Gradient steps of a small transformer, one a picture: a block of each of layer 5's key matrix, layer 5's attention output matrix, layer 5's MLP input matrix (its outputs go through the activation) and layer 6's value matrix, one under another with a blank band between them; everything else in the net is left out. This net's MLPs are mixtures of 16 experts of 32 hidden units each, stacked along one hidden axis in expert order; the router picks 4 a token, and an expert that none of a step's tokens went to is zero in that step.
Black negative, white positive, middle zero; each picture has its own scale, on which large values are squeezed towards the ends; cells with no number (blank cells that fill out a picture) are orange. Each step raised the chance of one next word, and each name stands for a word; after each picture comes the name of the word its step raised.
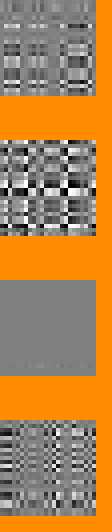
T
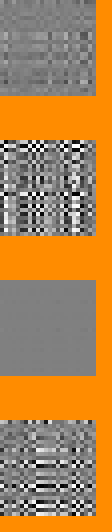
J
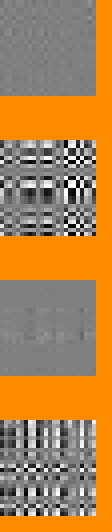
T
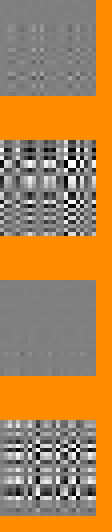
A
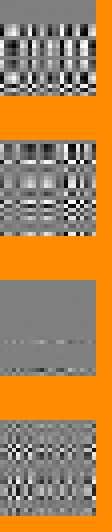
A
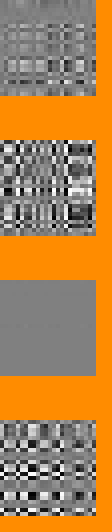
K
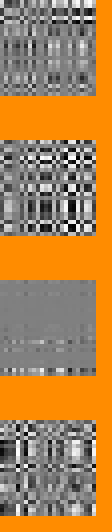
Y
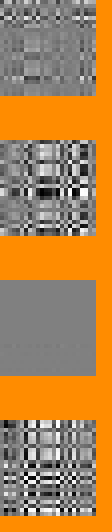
K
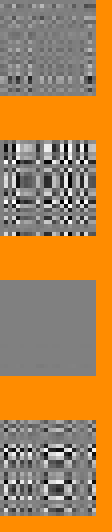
A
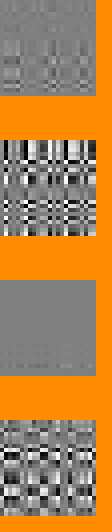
A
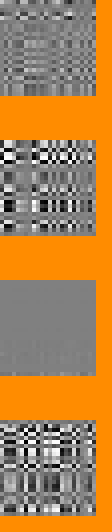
Y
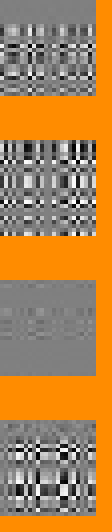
A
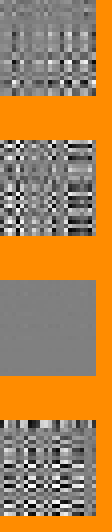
J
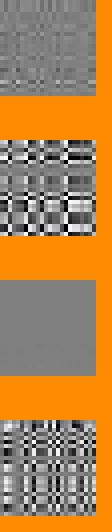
Y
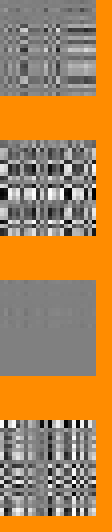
K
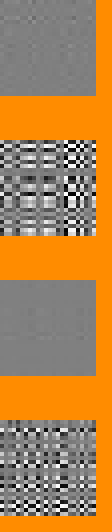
J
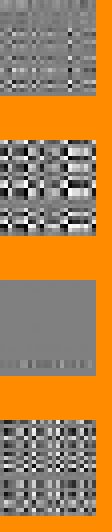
T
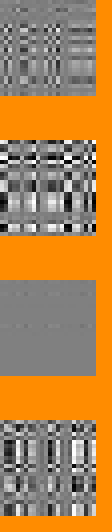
Y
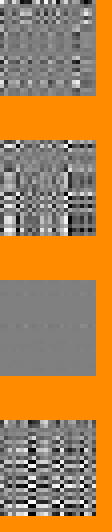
J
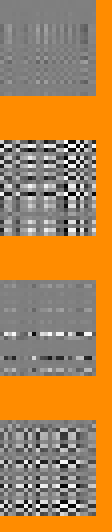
J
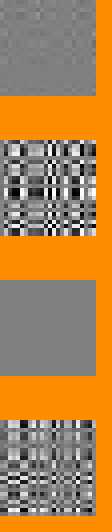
K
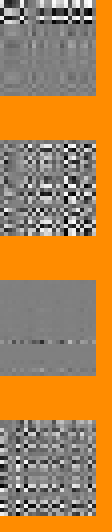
J
